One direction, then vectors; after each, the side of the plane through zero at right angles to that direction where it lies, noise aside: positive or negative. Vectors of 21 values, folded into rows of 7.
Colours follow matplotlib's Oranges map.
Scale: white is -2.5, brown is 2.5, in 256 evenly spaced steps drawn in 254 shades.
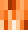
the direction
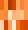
positive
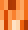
positive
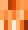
positive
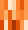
negative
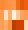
negative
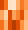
negative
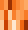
positive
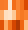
negative
